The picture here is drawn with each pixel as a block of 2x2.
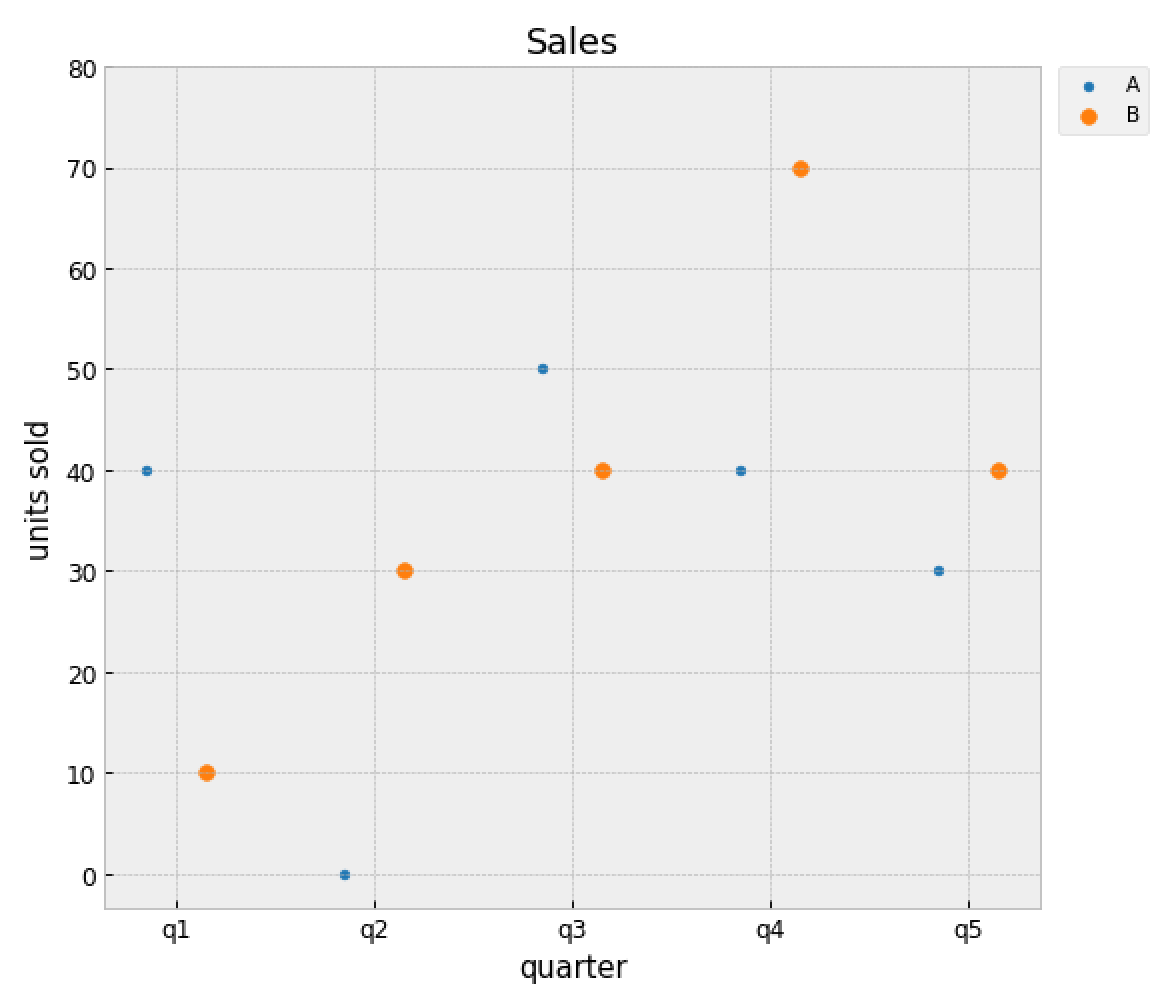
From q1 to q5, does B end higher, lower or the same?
higher
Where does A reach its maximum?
q3
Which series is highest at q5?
B
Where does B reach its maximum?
q4
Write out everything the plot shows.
Title: Sales
x-axis: quarter, ticks q1 q2 q3 q4 q5
y-axis: units sold, ticks 0 10 20 30 40 50 60 70 80
Legend: A, B
Values:
A: 40 0 50 40 30
B: 10 30 40 70 40
